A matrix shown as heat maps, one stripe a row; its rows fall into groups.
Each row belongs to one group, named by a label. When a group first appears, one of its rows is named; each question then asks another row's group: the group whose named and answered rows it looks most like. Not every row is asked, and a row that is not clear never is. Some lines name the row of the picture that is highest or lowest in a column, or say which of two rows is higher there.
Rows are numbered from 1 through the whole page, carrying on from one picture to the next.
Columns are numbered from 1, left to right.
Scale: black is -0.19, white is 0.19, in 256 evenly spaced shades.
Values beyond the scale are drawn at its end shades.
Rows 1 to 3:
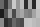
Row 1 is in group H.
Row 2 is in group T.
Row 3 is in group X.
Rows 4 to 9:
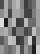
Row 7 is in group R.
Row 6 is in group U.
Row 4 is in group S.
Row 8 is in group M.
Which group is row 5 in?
S
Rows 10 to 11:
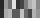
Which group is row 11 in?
T
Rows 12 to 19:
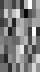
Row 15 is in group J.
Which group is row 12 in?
X
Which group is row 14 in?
T
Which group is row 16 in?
J
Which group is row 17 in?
H
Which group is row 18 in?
T
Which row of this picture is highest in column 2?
13
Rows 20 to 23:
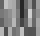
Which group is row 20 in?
M
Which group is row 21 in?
M
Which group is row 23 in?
H
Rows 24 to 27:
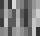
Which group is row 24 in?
S
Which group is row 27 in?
J
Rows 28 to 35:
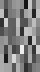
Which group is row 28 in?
H
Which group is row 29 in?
U
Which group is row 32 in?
J
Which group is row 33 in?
H
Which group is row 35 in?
R
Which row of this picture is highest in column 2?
30
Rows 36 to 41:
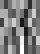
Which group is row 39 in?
R
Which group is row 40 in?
H
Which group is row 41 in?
H
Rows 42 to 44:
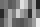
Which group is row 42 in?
J
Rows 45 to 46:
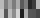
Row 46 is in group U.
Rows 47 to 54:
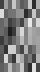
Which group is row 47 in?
M
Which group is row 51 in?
T
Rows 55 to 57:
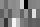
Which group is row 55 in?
H
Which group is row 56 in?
J
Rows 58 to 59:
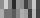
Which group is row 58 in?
R
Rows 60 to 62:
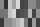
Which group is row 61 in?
M
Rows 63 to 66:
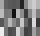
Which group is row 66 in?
R
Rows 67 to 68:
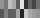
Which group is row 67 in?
H
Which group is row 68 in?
X
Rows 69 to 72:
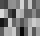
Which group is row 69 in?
H
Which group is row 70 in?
R
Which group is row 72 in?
M
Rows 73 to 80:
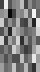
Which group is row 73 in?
S
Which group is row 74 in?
J
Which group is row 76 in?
S
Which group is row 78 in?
S
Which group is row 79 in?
T
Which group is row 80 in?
U
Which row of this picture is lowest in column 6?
77
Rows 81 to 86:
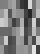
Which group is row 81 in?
M
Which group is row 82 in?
S
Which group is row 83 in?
R
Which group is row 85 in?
S
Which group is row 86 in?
J
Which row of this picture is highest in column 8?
81
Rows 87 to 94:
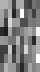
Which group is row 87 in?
R
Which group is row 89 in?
U
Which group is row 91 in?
U
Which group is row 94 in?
M
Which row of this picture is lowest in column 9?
91
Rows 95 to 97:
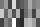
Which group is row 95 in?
M
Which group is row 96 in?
U
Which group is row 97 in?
M
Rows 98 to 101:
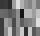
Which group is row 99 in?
X
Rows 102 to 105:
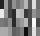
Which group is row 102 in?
J
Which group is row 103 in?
R
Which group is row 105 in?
R
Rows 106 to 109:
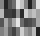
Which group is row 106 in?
T
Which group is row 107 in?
X
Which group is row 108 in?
S
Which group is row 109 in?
J
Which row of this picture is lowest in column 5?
109
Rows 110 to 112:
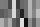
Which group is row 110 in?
M
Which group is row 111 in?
M
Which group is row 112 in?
H
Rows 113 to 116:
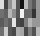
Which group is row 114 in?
H
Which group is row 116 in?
S
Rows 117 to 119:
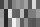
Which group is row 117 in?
J
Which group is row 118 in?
H
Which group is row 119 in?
U
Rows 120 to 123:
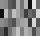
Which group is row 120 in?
J
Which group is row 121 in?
S
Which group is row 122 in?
J
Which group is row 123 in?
U
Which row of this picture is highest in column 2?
121
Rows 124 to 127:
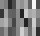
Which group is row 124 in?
J
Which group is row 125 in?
X
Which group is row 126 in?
R
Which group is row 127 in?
J
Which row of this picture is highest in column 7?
125
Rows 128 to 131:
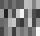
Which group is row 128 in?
X
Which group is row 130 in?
M
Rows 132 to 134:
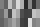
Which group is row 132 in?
H
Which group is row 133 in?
S
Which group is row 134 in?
M
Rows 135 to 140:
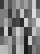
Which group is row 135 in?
J
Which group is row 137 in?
X
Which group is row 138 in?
S
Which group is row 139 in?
H
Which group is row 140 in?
R
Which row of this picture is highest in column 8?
139
